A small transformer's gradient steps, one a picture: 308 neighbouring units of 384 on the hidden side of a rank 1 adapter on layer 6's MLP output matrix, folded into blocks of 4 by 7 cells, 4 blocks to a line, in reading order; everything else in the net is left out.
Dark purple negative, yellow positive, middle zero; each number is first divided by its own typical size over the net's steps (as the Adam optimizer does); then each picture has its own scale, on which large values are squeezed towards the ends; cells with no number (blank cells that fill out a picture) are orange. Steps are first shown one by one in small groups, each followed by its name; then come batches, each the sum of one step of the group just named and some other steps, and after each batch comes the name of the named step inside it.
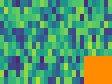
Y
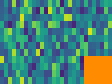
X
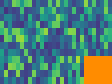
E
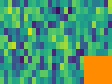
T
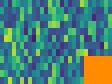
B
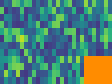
E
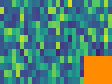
X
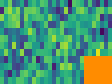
T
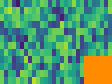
T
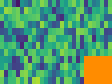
Y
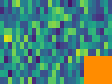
B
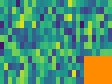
X
